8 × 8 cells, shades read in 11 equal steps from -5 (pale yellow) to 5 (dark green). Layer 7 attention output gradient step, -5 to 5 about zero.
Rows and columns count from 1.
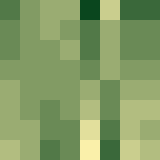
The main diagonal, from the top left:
2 0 0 0 -1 1 -2 -2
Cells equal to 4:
0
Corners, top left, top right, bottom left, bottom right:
2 3 -2 -2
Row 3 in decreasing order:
2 1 1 1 0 0 -1 -1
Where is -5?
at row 8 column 5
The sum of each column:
-1 -2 2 0 -2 1 -3 -1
